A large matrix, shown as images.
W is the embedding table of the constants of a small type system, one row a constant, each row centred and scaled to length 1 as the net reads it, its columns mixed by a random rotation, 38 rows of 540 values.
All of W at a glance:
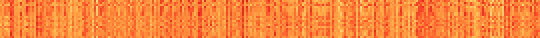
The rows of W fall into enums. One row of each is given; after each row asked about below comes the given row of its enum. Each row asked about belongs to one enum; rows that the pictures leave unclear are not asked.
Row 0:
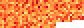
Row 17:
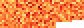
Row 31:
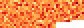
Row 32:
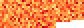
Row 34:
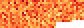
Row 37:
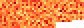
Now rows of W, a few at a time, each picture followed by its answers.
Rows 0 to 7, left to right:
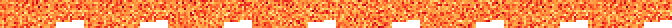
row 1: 0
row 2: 34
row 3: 37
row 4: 32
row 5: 31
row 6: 0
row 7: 0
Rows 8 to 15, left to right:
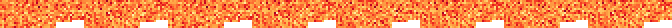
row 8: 0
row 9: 34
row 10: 0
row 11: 34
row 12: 37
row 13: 34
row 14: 37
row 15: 34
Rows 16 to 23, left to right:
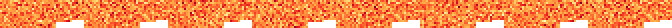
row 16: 31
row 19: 32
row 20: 17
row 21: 0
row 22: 31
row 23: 17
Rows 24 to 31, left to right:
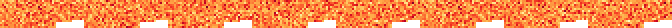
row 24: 17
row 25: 32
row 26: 0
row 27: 34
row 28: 31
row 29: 17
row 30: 37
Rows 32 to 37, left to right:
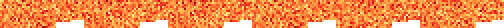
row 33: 34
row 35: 32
